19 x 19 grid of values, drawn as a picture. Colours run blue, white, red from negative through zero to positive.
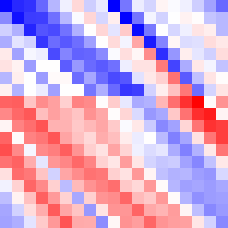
Seam: horizontal, 40% of the way down, the bottom part higher. Calmest part: bottom right. Ninth with the lowest average: top left. Grain: diagonal, down to the right. Mirror symmetry: none.
